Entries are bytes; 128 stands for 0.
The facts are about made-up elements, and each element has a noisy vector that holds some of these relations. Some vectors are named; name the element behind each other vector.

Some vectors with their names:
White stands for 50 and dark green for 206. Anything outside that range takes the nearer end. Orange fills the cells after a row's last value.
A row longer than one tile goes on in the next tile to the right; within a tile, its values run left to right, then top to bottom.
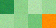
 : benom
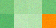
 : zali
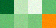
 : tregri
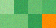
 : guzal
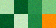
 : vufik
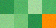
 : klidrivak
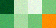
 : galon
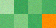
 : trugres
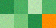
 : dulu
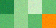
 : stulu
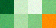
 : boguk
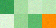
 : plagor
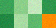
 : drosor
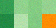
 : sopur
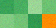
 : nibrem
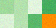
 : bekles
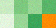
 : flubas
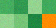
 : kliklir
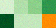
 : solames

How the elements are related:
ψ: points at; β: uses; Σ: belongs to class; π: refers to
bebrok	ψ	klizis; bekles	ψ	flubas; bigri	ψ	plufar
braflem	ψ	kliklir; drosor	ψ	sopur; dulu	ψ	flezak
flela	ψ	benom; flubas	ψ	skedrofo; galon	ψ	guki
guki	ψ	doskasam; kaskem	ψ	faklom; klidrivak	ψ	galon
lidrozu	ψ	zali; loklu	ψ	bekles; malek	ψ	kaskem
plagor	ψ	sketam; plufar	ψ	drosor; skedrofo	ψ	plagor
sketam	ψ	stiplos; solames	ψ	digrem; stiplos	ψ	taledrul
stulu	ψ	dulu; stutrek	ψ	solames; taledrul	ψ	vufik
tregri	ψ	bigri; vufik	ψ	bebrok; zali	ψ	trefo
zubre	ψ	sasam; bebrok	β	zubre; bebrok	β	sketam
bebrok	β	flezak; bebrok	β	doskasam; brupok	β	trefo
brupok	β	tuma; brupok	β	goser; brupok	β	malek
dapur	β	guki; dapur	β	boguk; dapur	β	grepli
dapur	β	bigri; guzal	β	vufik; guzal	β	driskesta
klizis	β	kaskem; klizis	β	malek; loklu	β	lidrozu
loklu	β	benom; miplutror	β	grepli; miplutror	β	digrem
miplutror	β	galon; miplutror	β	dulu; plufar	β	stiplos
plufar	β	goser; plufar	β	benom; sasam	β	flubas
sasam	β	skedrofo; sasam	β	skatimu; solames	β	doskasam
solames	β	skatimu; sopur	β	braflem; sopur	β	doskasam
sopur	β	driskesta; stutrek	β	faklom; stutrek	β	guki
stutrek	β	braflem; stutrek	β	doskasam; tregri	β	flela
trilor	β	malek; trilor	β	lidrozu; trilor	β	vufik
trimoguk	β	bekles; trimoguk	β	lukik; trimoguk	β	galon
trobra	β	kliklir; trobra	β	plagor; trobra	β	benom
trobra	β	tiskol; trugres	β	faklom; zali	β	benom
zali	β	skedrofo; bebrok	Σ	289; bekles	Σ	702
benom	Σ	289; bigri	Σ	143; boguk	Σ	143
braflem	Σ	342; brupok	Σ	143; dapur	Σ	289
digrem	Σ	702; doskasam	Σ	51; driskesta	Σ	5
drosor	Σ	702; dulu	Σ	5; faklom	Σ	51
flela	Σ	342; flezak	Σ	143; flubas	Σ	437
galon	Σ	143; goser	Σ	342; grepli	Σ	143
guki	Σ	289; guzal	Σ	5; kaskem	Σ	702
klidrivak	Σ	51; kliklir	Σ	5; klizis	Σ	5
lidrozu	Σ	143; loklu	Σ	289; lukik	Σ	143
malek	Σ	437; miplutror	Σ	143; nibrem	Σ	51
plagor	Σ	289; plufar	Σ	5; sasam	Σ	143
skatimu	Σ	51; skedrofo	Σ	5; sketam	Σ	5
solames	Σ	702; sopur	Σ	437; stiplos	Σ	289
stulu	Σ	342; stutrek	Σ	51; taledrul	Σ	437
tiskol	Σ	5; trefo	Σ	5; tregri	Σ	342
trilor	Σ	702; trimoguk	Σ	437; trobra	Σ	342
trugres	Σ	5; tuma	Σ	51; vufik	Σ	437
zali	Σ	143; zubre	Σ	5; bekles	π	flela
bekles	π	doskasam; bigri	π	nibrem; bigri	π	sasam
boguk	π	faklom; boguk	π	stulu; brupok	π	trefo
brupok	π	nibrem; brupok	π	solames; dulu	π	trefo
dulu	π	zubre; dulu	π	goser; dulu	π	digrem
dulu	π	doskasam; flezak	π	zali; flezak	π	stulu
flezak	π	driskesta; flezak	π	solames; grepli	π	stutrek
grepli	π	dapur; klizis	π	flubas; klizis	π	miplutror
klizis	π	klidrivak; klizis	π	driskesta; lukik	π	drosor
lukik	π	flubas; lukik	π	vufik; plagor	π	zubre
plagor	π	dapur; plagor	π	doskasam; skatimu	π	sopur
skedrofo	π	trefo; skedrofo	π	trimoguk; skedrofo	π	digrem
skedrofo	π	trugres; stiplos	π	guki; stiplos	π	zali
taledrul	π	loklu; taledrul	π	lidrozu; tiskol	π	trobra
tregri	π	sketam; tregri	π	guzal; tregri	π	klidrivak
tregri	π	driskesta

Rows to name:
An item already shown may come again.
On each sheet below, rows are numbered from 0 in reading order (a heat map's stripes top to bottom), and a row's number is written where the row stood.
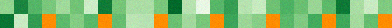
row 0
taledrul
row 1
tiskol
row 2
zali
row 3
tregri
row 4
braflem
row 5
faklom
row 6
miplutror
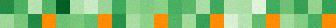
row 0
dulu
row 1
guki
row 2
sopur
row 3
trimoguk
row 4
bekles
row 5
plufar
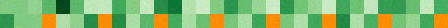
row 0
doskasam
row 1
skatimu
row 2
drosor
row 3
miplutror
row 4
stiplos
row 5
stiplos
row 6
digrem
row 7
malek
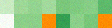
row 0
loklu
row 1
doskasam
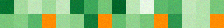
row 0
dapur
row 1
sketam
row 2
tregri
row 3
sasam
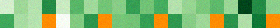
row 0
trobra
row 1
skedrofo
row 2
driskesta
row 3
stutrek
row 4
klizis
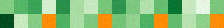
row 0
bebrok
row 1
lidrozu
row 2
goser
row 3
brupok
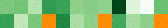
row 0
trilor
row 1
sopur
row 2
bigri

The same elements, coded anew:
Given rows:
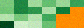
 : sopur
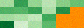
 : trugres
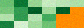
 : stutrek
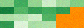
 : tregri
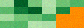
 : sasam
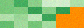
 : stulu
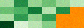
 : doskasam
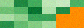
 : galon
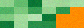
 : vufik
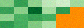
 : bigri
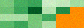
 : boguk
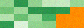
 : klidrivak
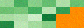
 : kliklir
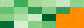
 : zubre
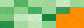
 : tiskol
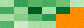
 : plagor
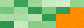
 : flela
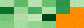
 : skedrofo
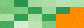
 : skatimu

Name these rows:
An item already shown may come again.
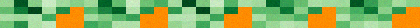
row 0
zali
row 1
sasam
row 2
loklu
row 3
benom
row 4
benom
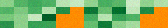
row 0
taledrul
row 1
brupok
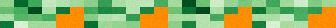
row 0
dapur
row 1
solames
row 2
zali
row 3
tregri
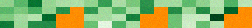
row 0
vufik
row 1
flubas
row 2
bekles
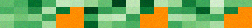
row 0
stiplos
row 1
klizis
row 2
miplutror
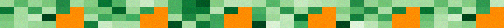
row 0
skedrofo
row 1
guki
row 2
bebrok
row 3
dulu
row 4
doskasam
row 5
skedrofo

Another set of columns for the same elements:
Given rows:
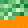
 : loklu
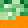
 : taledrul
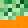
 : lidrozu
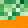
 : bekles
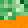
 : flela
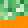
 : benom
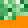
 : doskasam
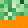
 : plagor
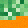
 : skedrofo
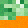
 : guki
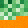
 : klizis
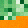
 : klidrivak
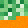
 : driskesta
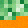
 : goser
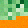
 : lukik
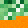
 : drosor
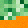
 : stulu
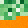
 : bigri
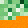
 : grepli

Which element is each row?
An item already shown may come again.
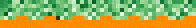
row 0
sketam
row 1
loklu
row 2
stutrek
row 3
klizis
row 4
sasam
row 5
dapur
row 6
bekles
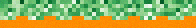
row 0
stiplos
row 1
trilor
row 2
flubas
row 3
dulu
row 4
loklu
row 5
vufik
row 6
zali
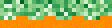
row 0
vufik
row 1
miplutror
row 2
skedrofo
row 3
sopur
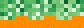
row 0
solames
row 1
bebrok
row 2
brupok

